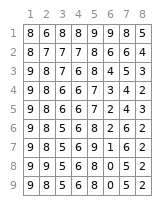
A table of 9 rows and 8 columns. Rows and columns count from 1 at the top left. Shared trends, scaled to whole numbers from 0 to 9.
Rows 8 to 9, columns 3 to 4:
5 6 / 5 6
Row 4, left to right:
9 8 6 6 7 3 4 2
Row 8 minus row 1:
1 3 -3 -2 -1 -9 -3 -3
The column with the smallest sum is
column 8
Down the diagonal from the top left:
8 7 7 6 7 2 6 2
